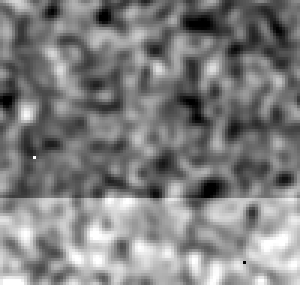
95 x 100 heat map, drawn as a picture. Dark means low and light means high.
On average the colour sits 50% of the way up the scale. The bottom part is higher, past a seam about 70% of the way down. Two lone cells stand out: one far higher and one far lower than their neighbours.
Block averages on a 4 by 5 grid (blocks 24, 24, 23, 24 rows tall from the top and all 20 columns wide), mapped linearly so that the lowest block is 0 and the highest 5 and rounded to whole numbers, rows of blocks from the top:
12200 / 11201 / 12212 / 45445
